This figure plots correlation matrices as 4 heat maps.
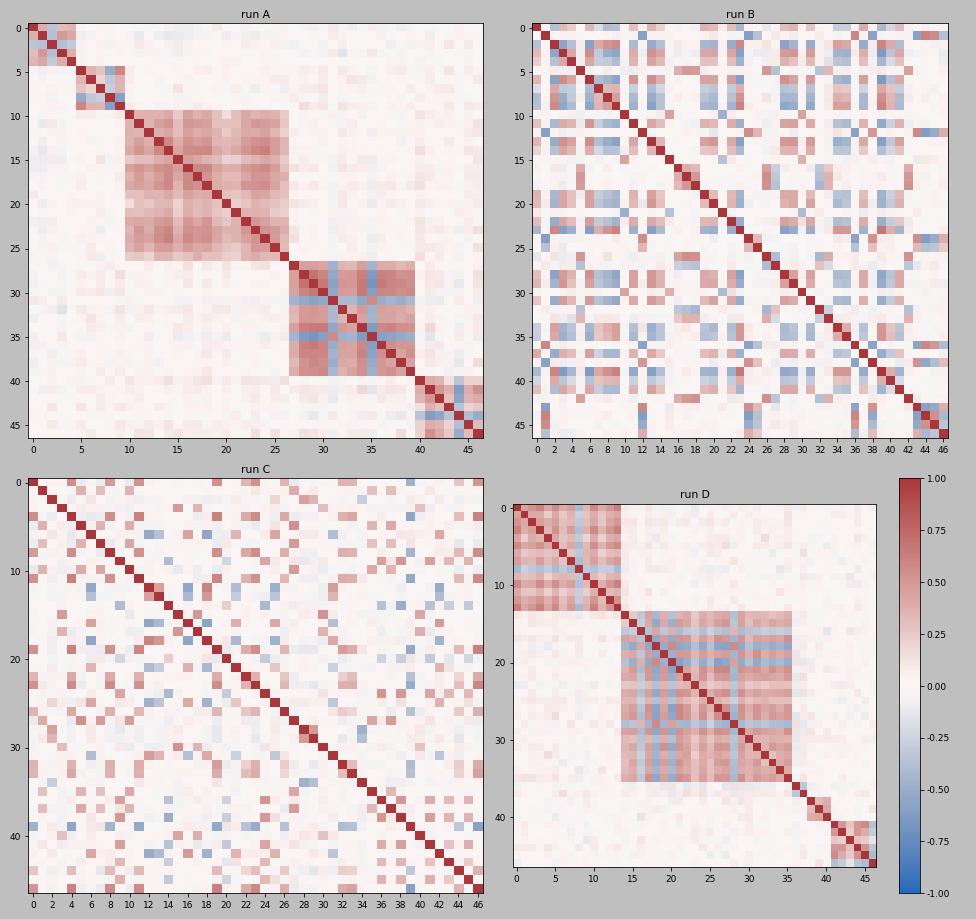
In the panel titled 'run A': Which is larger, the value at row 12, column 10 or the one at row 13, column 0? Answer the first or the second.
the first
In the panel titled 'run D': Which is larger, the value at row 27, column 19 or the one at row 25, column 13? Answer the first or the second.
the first
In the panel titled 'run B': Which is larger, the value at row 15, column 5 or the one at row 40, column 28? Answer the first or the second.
the first
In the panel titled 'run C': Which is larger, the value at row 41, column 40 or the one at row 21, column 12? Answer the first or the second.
the first
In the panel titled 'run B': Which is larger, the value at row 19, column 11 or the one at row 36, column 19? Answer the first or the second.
the first
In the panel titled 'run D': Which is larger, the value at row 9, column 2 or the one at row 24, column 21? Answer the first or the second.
the second
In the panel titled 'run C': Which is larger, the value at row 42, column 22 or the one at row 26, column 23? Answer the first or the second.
the second
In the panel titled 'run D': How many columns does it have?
47
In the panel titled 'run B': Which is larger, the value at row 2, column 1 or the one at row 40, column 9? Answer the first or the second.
the second
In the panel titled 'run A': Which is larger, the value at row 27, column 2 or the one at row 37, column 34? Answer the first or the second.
the second
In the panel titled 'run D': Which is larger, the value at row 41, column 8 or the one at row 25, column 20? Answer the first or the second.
the first
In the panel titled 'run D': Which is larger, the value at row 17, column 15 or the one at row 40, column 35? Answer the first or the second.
the first
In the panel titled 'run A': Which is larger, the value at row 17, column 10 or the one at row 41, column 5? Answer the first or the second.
the first
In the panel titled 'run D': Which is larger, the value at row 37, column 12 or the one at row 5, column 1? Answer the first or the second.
the second
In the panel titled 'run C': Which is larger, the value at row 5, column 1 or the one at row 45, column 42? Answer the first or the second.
the first
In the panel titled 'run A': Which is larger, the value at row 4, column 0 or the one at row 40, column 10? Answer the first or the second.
the first
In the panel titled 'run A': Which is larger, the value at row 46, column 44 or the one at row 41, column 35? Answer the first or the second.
the second
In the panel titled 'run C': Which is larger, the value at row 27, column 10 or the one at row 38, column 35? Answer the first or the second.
the first
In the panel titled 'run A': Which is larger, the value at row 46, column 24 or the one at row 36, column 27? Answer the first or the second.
the second
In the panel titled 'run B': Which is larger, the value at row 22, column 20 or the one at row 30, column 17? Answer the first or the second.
the first
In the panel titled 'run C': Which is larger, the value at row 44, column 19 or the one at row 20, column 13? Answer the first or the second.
the first
